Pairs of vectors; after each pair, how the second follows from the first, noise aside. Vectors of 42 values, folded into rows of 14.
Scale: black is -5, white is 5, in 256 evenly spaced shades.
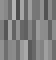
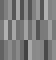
negated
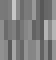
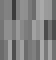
negated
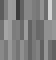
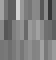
negated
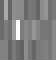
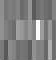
reversed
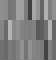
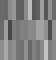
negated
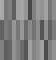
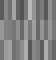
negated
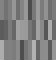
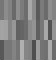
negated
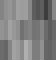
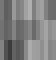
reversed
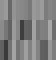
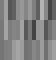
reversed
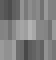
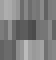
negated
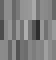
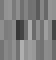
reversed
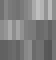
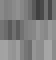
negated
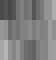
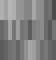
negated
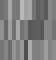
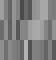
negated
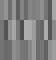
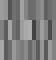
reversed
